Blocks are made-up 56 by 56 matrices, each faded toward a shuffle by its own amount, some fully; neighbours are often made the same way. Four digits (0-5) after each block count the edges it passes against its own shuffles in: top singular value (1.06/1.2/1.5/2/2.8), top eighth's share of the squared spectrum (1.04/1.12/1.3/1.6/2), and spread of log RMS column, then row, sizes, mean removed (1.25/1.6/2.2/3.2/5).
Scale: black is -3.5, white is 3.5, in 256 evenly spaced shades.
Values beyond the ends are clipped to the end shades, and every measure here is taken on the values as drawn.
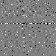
4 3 0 1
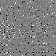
3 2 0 1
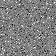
0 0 0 0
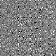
3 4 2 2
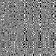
4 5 3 2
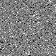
2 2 1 0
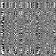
4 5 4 3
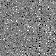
2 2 1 0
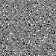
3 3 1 0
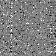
3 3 1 0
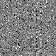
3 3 1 0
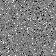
0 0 0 0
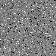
0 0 0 0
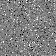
0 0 0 0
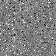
1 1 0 0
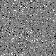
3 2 1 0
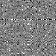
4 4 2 2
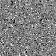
3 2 0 0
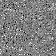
3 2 1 0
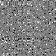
3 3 1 1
